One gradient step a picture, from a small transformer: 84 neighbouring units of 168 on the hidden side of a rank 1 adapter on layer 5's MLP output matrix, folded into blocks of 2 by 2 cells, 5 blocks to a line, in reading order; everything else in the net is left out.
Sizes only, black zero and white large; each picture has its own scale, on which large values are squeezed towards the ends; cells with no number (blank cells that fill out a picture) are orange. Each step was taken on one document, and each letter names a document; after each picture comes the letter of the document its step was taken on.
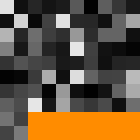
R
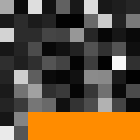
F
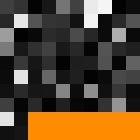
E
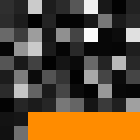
F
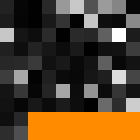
E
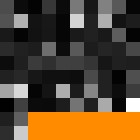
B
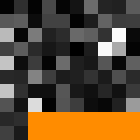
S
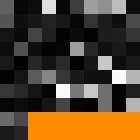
B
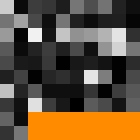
S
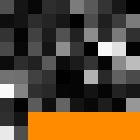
S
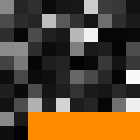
R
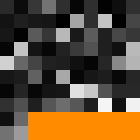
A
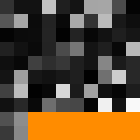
B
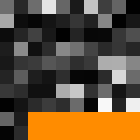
B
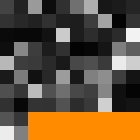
F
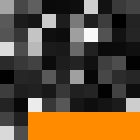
R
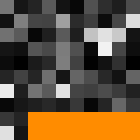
S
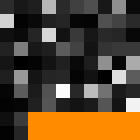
B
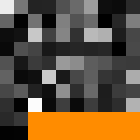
R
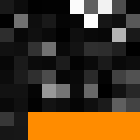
E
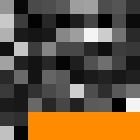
S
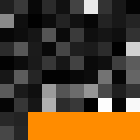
B
